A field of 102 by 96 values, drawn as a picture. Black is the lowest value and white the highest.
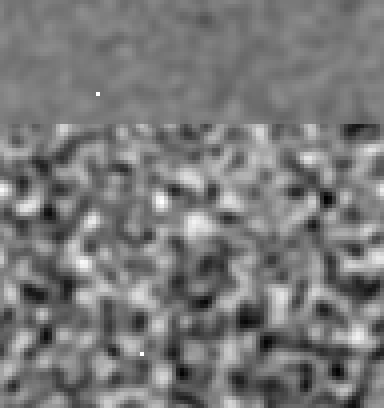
There is no overall slope. A horizontal seam about 30% of the way down splits the table, and the top part is calmer. The halves do not mirror each other. Two lone cells stand out, each far higher than its neighbours. The texture is blotchy. No single row or column stands out from its neighbours. No regular stripes run through it.
